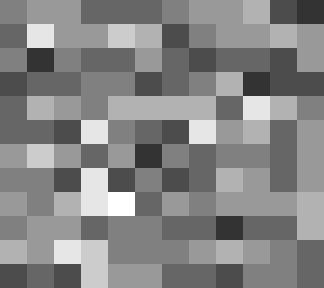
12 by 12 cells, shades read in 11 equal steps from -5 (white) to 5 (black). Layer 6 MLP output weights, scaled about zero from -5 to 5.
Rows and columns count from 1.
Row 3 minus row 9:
1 3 2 5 6 -2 2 2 2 2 3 1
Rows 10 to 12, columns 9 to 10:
3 1 / -2 -1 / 2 0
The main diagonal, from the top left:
0 -4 0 0 -2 1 0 1 -1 1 0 1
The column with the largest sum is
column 7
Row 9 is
-1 0 -2 -4 -5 1 -1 0 -1 -1 -1 -2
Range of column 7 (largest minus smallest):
4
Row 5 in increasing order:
-4 -2 -2 -2 -2 -2 -2 -1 0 0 1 1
